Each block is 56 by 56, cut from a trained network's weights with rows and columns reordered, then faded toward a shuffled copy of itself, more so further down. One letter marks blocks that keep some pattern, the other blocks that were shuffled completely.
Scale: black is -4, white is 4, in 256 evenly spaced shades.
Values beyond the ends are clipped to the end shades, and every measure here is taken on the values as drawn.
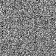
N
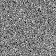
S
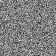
S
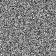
S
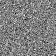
S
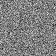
S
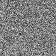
S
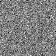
S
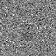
N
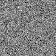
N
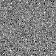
N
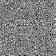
N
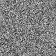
S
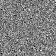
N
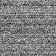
N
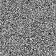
S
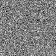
N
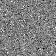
S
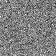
S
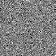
N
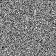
S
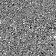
N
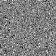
N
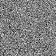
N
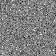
S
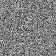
N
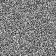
S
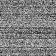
N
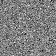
S
